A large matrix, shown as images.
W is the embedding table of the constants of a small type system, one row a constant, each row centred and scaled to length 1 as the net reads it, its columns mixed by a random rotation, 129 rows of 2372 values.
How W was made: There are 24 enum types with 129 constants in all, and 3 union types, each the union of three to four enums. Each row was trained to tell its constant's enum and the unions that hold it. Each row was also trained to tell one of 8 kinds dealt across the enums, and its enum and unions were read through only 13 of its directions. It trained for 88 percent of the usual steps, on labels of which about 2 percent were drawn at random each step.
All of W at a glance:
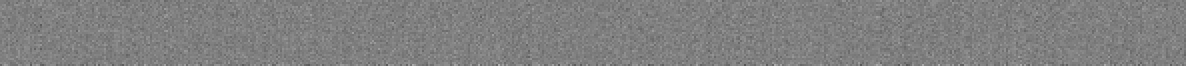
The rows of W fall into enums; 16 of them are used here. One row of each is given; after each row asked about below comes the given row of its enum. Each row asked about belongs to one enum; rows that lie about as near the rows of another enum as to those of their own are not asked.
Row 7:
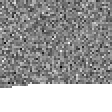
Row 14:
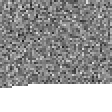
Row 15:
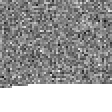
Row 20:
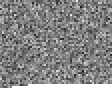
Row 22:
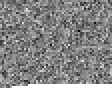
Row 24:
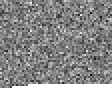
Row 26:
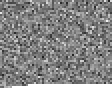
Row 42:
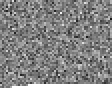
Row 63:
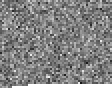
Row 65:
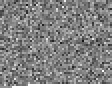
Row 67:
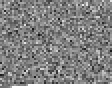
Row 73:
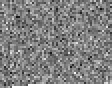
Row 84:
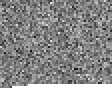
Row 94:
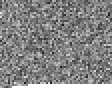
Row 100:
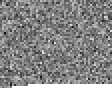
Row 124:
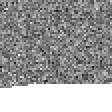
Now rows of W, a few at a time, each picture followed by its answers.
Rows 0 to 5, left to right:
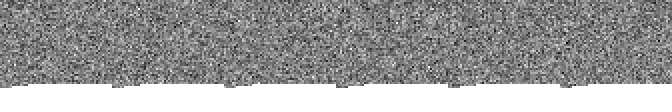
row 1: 15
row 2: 14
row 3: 14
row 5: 22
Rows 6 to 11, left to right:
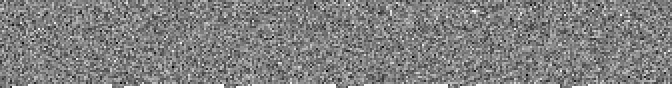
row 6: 73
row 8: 94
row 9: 14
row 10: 22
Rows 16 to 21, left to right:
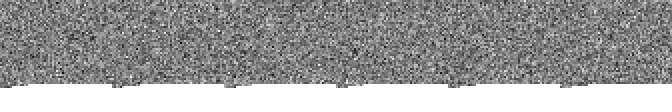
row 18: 94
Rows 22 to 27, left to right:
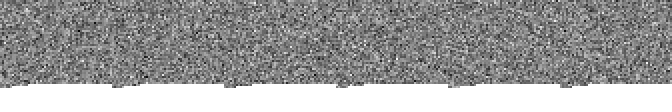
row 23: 124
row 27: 7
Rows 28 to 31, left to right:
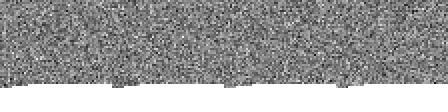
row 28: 73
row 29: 84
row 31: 94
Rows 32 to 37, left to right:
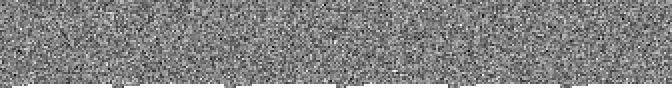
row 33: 124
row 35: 42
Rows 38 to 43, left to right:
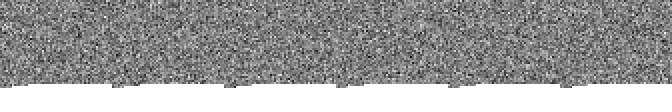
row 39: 7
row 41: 15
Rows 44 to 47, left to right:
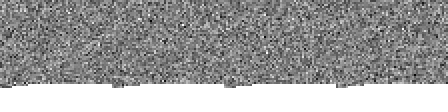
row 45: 100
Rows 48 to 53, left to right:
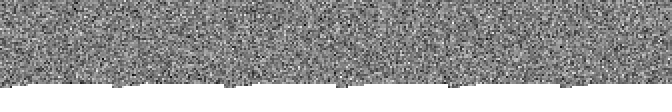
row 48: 7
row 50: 124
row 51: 100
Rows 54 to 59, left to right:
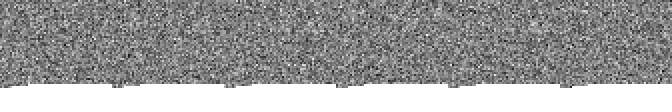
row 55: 42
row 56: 42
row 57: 14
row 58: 42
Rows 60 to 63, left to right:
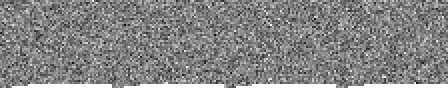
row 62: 84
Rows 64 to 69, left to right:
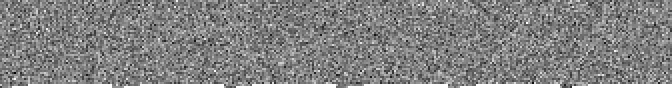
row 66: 94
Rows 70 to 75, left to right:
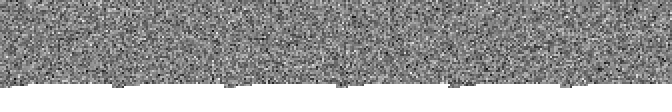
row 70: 63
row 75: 7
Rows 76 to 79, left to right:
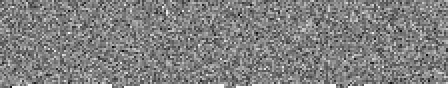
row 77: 14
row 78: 15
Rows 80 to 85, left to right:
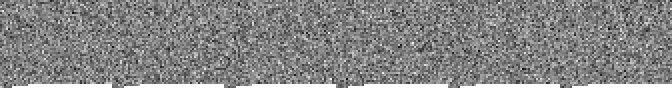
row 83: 24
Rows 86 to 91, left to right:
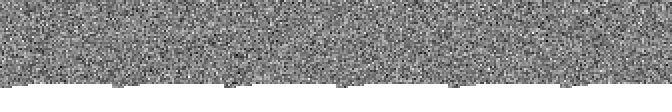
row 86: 124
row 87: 7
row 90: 22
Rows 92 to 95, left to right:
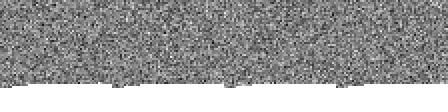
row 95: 73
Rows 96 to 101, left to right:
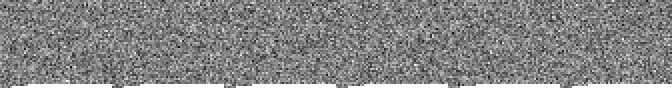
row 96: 63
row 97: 15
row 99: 124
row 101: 94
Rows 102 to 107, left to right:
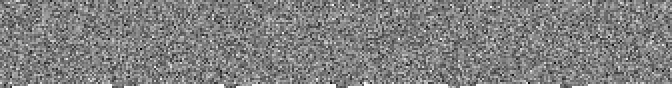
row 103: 15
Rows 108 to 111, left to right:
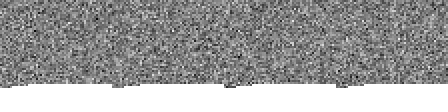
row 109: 24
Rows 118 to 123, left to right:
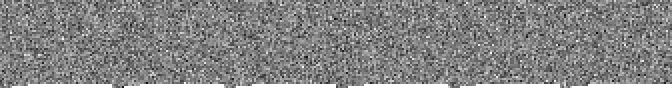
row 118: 65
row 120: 42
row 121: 73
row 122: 67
